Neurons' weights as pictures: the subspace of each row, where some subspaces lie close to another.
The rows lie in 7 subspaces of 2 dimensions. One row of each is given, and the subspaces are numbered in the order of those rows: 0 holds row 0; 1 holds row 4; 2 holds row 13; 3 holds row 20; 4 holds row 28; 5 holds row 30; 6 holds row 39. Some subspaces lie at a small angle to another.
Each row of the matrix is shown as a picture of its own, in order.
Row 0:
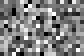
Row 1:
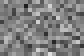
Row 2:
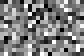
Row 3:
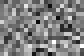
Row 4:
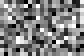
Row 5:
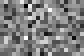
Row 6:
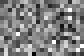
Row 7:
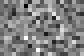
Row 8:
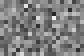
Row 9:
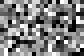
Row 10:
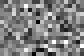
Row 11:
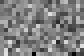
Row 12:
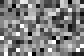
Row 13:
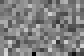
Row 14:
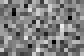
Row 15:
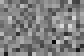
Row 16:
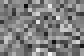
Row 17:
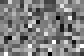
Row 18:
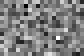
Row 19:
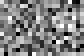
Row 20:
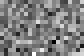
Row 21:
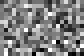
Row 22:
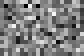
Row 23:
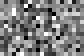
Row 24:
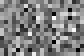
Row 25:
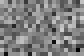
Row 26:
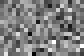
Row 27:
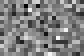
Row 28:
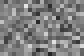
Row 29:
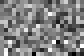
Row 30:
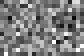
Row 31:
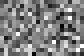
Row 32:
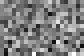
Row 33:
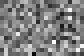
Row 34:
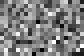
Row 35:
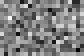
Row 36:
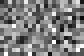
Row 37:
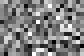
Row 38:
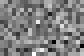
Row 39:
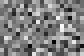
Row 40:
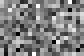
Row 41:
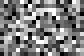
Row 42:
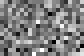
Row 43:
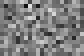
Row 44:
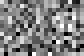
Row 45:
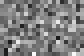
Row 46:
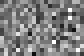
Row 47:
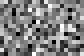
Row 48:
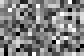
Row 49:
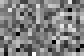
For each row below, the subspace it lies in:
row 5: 1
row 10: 3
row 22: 1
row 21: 2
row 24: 0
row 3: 4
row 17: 5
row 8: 0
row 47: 0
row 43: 1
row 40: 6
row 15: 5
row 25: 1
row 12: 4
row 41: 5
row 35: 5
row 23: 0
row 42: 3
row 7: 6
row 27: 3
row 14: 0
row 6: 6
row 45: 2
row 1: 4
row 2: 1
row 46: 0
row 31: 6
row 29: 2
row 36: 1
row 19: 5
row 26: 4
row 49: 6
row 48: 6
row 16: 4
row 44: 5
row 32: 2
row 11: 2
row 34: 3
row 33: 6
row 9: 2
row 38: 3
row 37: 4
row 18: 3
